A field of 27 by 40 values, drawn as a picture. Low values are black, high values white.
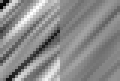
Neither half mirrors the other. The bottom right is the calmest part. The right part is calmer, past a seam about 50% of the way across. Streaks slant up to the right. No overall slope runs across the table. The distribution is heavy-tailed on both sides.
